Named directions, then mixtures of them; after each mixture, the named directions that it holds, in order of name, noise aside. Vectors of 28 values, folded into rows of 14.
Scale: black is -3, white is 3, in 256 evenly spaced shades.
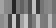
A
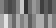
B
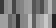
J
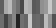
B, J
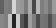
A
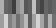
A, B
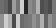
A, B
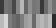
B, J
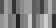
J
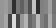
A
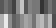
B, J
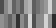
B, J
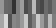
A, B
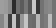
A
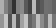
A, B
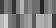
B, J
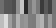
B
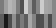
B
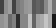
J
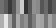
B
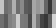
J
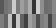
A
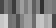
B, J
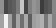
B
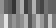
A, B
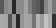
A, J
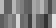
J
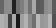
A, J
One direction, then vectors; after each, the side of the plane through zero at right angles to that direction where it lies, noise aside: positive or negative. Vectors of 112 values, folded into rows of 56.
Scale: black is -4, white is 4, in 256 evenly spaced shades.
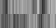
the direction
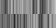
positive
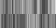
positive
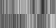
positive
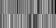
negative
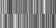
negative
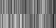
negative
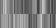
negative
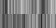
positive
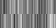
positive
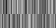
positive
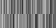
negative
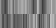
positive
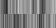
positive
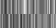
positive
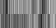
positive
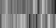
negative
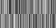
negative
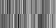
positive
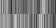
negative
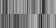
positive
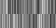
negative
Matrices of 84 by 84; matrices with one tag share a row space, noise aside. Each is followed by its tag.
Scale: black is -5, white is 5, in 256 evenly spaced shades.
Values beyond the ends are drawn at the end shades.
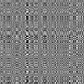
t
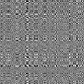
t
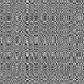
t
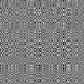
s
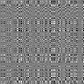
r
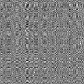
t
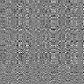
r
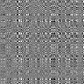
r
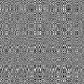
s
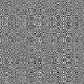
s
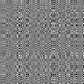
r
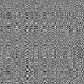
t
